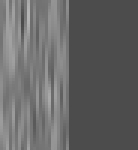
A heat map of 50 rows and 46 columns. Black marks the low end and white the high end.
It is made of 1 by 2 panels. Panel 1,1: middling, streaked downward. Panel 1,2: low, flat.
